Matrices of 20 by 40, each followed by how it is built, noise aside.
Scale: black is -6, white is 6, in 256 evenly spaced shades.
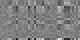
low rank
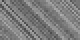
Toeplitz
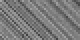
Toeplitz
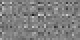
low rank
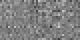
low rank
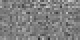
low rank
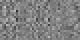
low rank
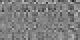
low rank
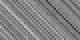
Toeplitz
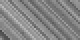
Toeplitz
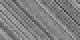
Toeplitz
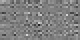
low rank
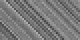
Toeplitz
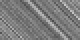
Toeplitz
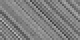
Toeplitz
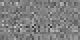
low rank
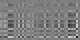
low rank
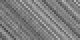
Toeplitz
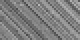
Toeplitz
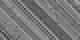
Toeplitz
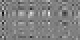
low rank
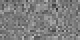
low rank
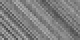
Toeplitz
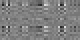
low rank
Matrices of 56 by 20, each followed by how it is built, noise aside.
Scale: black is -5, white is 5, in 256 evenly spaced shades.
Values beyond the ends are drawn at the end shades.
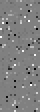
sparse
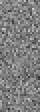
noise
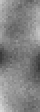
smooth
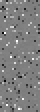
sparse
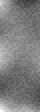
smooth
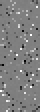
sparse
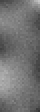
smooth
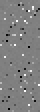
sparse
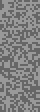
noise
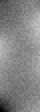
smooth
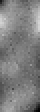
smooth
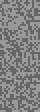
noise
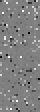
sparse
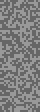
noise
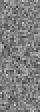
noise
